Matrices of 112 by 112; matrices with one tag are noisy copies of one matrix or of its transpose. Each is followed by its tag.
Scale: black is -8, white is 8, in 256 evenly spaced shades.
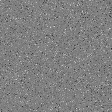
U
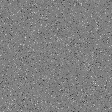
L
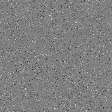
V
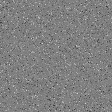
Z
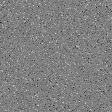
Z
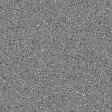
L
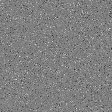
U
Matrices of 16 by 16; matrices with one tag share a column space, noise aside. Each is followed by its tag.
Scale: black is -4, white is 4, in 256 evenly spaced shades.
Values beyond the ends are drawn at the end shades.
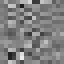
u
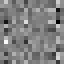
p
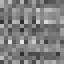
p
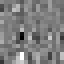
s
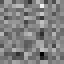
u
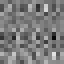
s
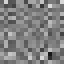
u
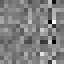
p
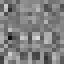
s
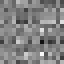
p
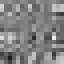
s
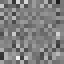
u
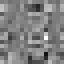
s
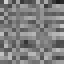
u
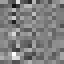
u
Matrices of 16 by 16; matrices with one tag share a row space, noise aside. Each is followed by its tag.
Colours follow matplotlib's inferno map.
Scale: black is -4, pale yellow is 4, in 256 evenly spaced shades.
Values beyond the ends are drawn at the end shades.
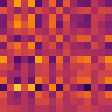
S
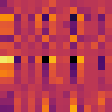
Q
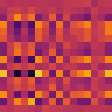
S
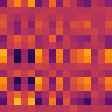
S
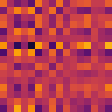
S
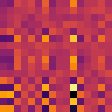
Q
